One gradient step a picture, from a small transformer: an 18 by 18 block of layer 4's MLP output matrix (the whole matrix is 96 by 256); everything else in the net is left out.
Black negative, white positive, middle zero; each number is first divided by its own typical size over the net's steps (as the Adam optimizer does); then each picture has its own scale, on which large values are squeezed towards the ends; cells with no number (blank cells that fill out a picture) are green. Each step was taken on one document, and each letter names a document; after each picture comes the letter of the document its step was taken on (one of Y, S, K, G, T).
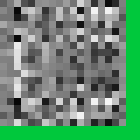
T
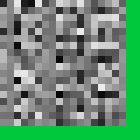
T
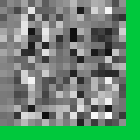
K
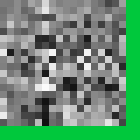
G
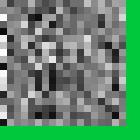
G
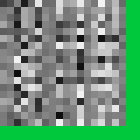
T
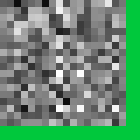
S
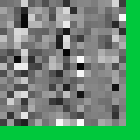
S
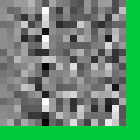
G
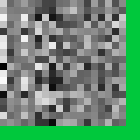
G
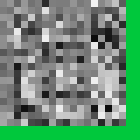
K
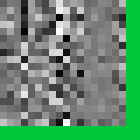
S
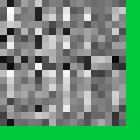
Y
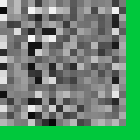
G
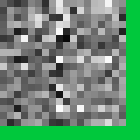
S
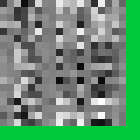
T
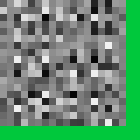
K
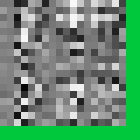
T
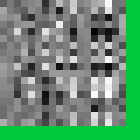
K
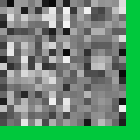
Y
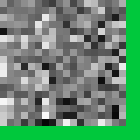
G
